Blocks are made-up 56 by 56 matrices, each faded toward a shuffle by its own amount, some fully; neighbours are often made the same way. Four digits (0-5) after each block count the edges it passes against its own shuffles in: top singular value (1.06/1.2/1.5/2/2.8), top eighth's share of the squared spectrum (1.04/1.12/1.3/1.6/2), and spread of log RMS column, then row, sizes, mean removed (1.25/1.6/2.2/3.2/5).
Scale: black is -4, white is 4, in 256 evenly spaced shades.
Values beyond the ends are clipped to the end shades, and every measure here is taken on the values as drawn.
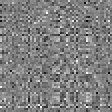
4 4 3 3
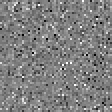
3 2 0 0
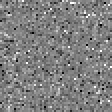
1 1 0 0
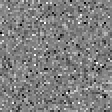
2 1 0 0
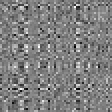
5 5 3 3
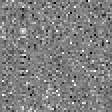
3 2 1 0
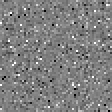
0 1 0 0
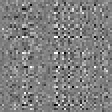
4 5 3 3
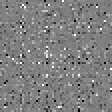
3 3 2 1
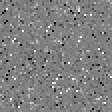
0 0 0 0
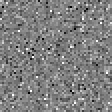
1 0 0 0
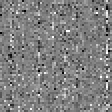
2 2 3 0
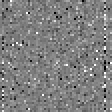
3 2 1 0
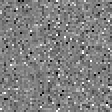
1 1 1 0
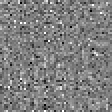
3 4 2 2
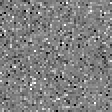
0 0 0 0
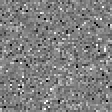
1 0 0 0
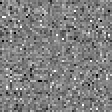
3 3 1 1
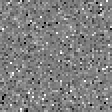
0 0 0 0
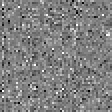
4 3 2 1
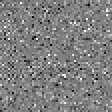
3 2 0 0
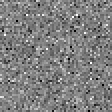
2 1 0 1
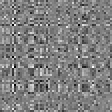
5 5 3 3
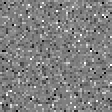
0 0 0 0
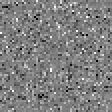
2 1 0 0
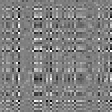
5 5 4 4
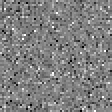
2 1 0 0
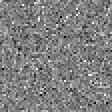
1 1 0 0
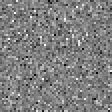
0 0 0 0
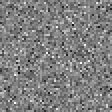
0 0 0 0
